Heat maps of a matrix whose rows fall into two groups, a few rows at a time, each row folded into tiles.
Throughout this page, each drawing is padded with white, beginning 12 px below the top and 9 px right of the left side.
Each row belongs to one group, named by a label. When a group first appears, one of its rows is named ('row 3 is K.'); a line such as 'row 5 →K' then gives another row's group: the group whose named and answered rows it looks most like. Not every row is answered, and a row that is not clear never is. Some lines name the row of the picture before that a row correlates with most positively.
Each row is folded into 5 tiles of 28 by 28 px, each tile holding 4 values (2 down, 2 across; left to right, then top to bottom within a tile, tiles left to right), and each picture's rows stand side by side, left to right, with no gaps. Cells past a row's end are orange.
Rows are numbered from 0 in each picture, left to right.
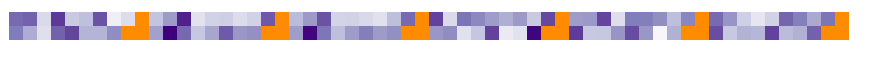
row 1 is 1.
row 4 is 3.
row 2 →1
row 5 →3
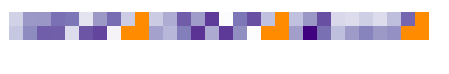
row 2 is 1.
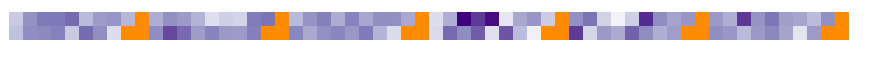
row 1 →1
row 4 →3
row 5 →3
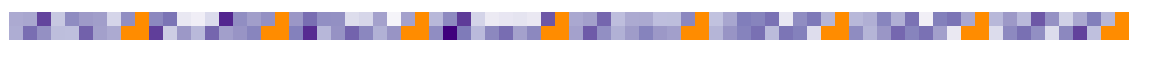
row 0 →1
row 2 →1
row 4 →1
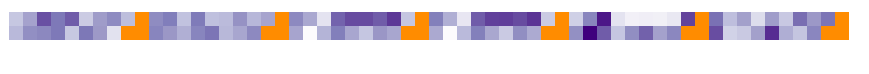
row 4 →1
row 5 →3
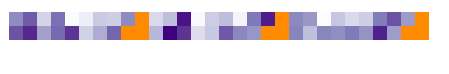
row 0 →1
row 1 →1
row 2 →3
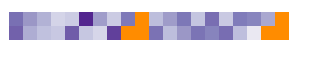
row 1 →3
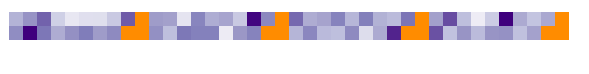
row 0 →1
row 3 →3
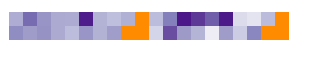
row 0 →3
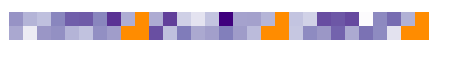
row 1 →3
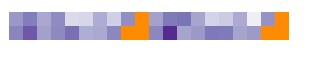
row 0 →1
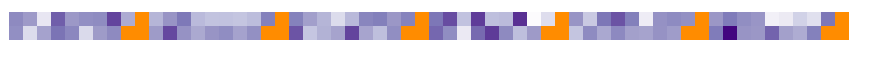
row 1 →1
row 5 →1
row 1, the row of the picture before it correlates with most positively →1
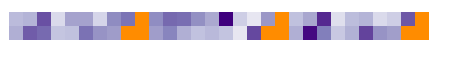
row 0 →1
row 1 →3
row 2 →1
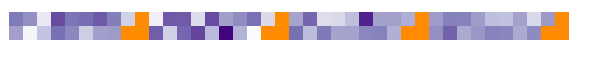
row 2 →3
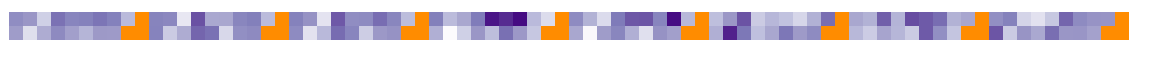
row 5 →1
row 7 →3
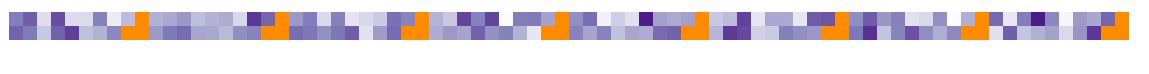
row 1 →1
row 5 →1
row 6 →1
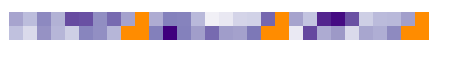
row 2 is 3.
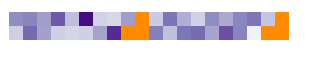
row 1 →3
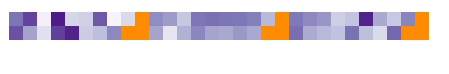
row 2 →3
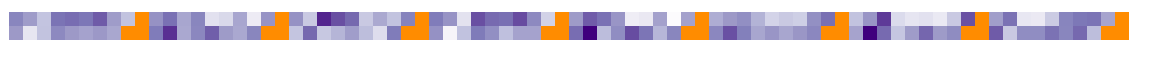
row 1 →1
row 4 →1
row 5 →1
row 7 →3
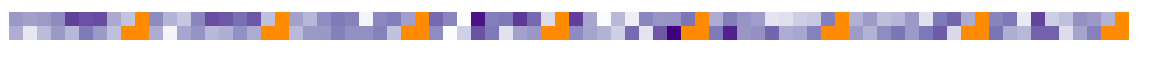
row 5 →1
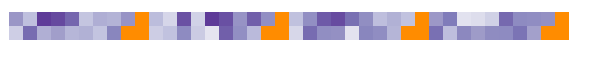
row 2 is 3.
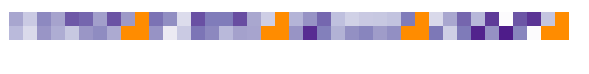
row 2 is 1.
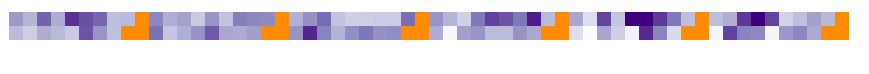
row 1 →3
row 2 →1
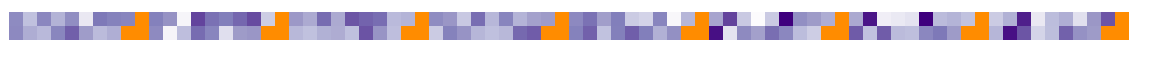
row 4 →1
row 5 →3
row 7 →1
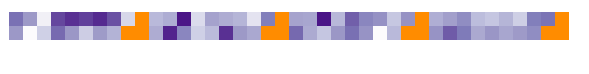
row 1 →1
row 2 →3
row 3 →1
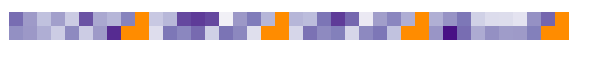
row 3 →1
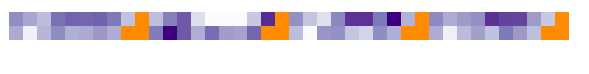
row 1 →1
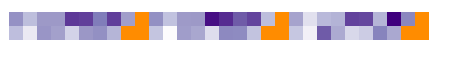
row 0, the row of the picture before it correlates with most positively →2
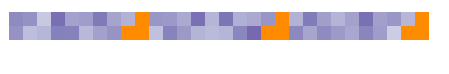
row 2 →3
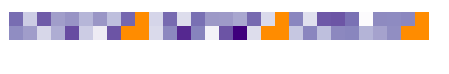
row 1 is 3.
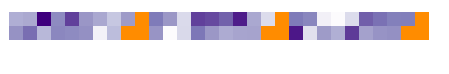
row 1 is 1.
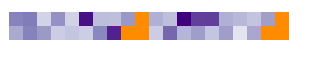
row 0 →3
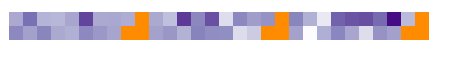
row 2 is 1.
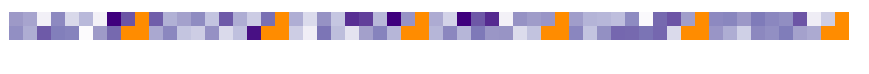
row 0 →1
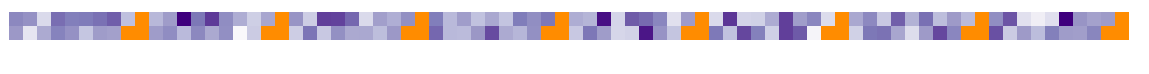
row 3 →3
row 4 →1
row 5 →3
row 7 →3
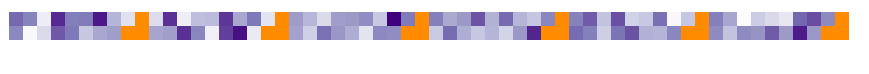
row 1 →3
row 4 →1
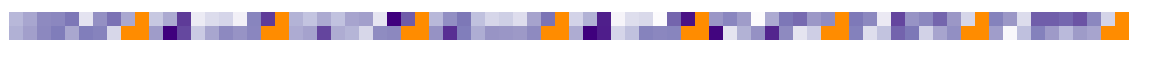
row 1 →1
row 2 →1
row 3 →1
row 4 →1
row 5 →3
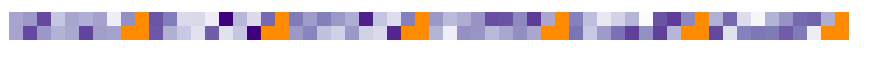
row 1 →3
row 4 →3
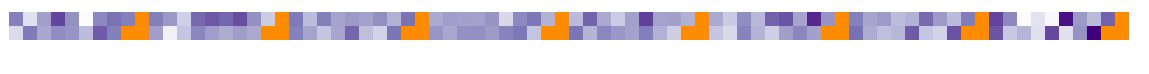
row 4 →3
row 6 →3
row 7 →3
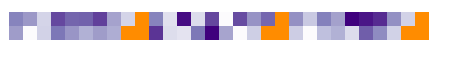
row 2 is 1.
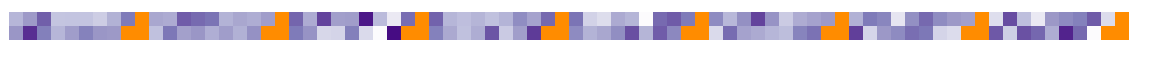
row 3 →3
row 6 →3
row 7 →3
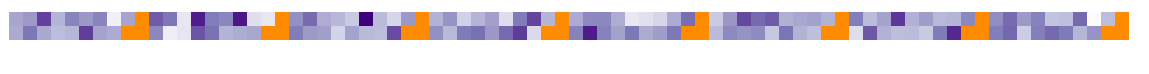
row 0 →1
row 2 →3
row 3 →3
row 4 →1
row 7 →1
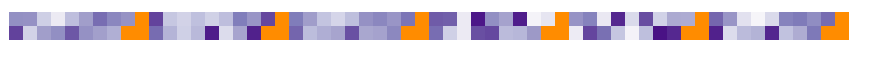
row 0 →3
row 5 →3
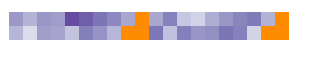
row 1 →3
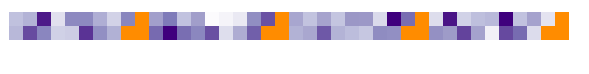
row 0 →1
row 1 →1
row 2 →1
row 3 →3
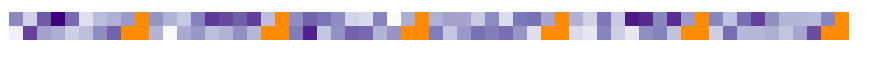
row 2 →1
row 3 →3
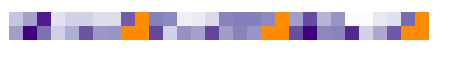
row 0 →1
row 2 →1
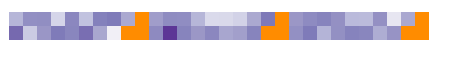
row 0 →3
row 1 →1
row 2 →1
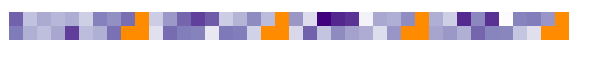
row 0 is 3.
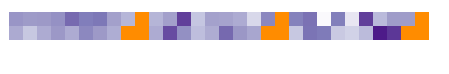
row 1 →1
